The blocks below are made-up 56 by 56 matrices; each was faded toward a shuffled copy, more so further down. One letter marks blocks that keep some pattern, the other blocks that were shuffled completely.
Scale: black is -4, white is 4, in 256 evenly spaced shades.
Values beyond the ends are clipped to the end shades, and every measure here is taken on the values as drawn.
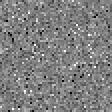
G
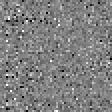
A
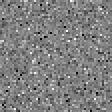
G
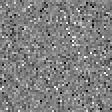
G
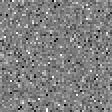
G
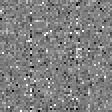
A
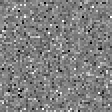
G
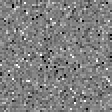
G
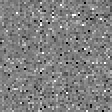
A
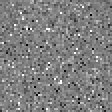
G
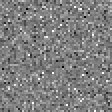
G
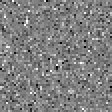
G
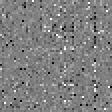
A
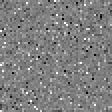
G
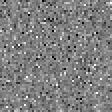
G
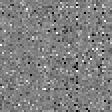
A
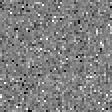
G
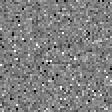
G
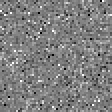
G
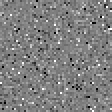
G
